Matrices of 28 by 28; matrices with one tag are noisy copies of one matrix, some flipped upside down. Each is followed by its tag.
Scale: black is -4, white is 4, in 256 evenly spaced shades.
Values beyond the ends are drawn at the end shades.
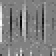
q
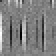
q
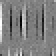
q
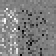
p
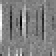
q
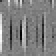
q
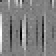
q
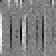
q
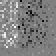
p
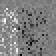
p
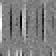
q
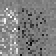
p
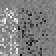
p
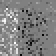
p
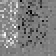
p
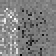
p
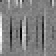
q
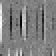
q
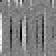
q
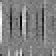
q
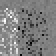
p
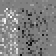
p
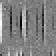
q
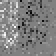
p
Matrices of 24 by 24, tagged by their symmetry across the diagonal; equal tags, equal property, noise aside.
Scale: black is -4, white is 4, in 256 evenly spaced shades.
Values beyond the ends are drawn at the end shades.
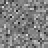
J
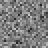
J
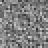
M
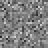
M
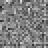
M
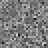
J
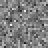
J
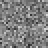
M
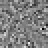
M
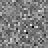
J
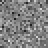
J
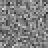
M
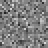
M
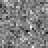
M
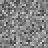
J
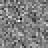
M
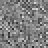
M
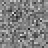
J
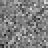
M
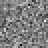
M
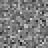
J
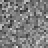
J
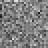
M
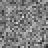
J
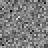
J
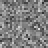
M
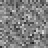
M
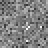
J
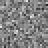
J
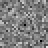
J
